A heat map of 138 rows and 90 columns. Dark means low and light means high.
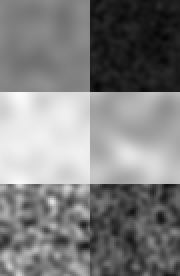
The table splits into 3 rows of 2 panels. Panel 1,1: middling, smooth, faint in contrast. Panel 1,2: very low, blotchy, faint in contrast. Panel 2,1: very high, smooth, faint in contrast. Panel 2,2: high, smooth. Panel 3,1: middling, blotchy, strong in contrast. Panel 3,2: low, blotchy.
